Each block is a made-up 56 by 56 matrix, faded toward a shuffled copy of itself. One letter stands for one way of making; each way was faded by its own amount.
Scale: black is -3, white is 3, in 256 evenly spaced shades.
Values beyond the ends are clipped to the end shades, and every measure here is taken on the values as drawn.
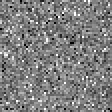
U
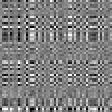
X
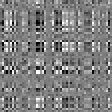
X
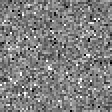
U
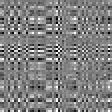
X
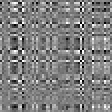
X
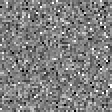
U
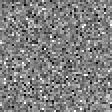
U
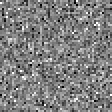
U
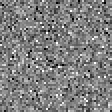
U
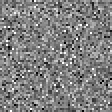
U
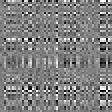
X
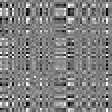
X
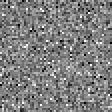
U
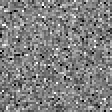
U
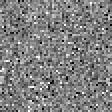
U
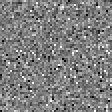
U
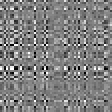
X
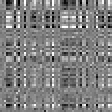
X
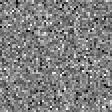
U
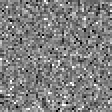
U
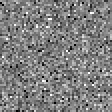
U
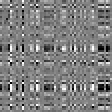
X
